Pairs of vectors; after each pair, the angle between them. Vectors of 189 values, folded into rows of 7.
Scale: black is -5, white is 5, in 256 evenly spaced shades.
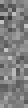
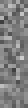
partly opposed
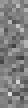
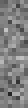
nearly opposite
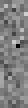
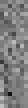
partly aligned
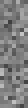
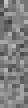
partly aligned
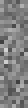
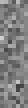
partly opposed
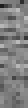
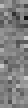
partly opposed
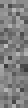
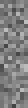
nearly opposite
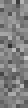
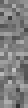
orthogonal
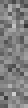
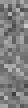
nearly opposite
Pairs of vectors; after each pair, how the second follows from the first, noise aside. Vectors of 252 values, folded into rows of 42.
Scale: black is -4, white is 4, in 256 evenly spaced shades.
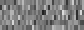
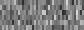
negated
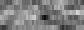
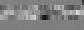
partly zeroed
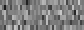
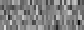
reversed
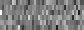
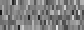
negated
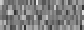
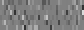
partly zeroed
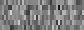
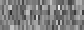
negated
